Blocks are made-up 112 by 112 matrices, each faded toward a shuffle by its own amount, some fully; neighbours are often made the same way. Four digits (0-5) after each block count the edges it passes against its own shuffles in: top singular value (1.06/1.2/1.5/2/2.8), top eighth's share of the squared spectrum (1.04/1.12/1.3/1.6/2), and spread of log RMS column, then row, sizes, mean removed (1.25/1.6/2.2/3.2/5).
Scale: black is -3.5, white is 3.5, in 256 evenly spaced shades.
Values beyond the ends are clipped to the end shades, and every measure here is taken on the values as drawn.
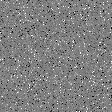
0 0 0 0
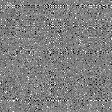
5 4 2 3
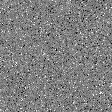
0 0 0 0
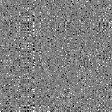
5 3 2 2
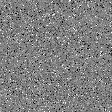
2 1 0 0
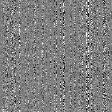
2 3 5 0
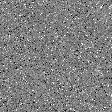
0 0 0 0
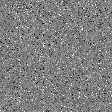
1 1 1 0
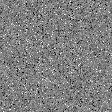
0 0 1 0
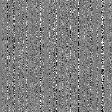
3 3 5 0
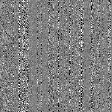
2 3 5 0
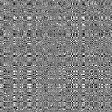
5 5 4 4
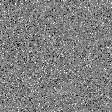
3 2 0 0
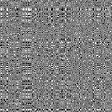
5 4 3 3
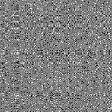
5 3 2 2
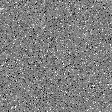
1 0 0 0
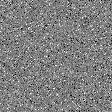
2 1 0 0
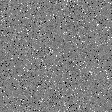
1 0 0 0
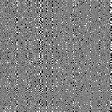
5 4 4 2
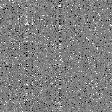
4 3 2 1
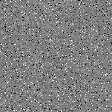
3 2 1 0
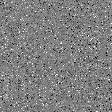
3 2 1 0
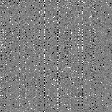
5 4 3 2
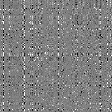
5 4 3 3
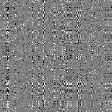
5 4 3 2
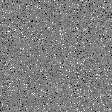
3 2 1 0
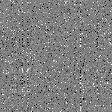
4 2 2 0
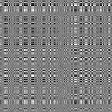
5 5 5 5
